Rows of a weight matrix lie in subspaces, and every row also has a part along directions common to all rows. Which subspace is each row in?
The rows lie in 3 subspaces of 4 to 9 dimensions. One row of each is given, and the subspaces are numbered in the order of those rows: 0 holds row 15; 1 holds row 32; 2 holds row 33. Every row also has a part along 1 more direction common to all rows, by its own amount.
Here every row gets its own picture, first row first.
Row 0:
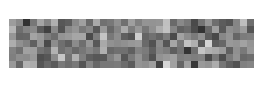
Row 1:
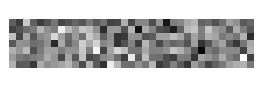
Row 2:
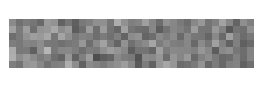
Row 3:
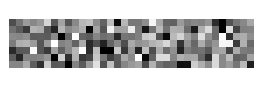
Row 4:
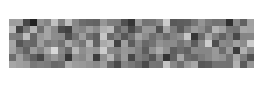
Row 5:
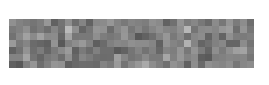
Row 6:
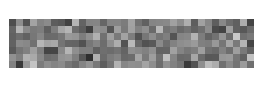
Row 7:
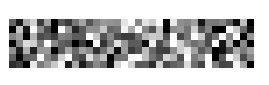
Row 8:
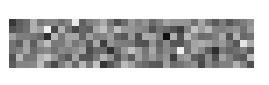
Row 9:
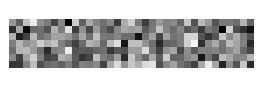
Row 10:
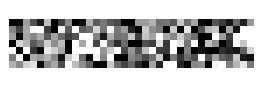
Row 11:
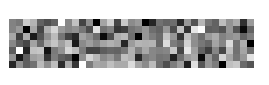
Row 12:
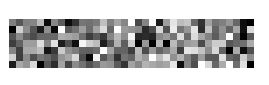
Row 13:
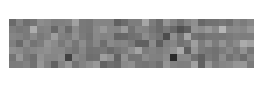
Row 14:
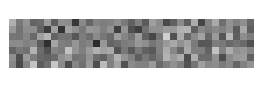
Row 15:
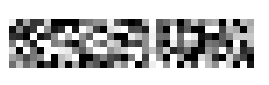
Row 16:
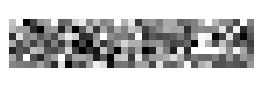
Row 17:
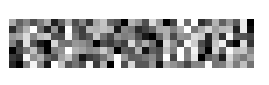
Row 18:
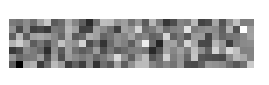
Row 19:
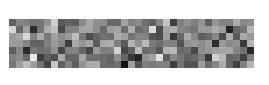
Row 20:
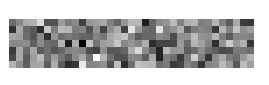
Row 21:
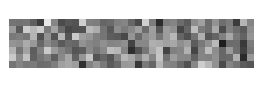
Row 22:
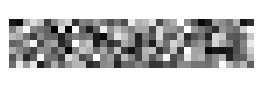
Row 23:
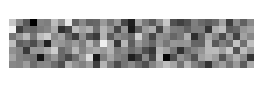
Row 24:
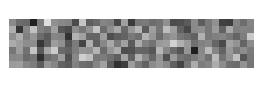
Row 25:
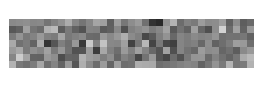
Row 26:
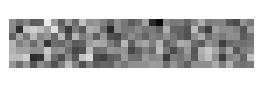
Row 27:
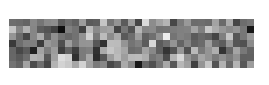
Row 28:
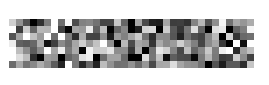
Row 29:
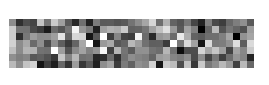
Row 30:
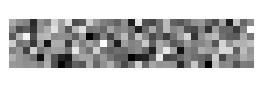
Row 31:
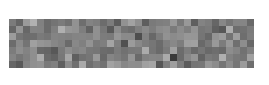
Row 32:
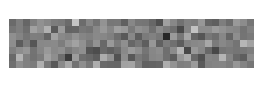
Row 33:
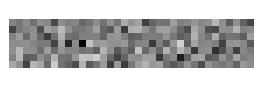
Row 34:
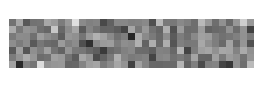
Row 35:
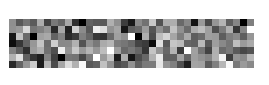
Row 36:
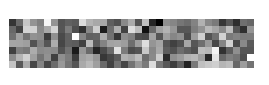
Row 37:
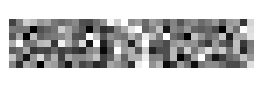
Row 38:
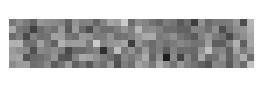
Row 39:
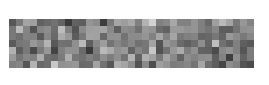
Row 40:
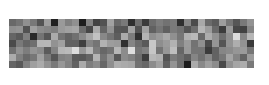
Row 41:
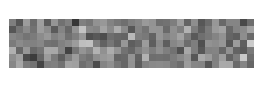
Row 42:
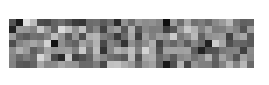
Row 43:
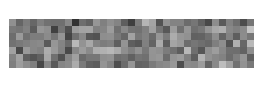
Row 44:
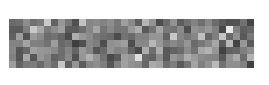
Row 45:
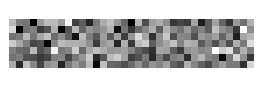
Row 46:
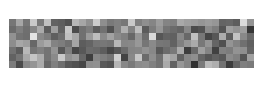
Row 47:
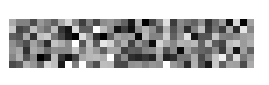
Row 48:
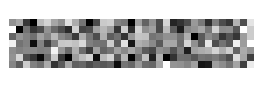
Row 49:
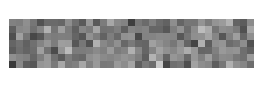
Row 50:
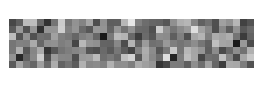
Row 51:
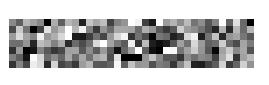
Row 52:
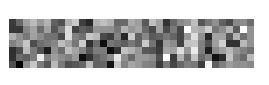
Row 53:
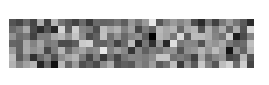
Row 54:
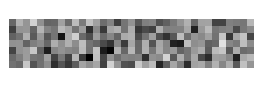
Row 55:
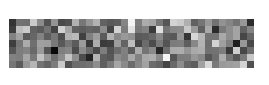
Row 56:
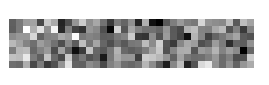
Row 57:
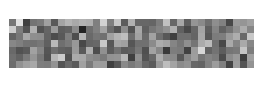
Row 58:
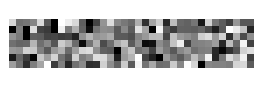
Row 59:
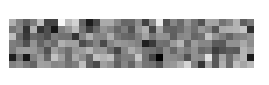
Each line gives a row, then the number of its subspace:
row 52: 1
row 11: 0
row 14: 1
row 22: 0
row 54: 2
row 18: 1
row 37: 1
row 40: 0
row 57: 0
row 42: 0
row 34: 0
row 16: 0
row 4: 1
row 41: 0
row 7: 2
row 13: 1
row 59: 2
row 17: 1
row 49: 0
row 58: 2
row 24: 2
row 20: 2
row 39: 2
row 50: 0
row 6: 0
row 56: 2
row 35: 0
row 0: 0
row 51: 2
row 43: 0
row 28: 2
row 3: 2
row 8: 1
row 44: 2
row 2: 2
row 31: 0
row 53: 0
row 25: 2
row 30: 2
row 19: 2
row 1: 0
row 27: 2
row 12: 0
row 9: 0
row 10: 0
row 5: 1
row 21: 2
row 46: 0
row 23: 2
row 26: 2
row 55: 0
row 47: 0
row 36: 2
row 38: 1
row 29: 0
